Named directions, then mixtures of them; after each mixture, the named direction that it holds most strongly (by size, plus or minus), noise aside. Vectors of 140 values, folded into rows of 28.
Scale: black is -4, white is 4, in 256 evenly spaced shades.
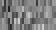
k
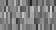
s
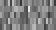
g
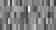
g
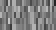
g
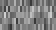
s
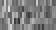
k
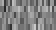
g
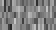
k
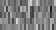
s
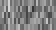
k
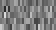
s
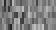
k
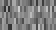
s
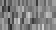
k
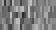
k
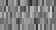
s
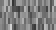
g
